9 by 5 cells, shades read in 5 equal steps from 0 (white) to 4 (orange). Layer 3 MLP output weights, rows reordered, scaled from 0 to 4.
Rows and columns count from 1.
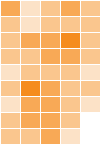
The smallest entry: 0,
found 2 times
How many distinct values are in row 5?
2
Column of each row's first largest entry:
1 1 4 3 2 2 2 2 3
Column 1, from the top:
3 2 2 2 1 2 1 2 2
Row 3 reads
2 3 3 4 2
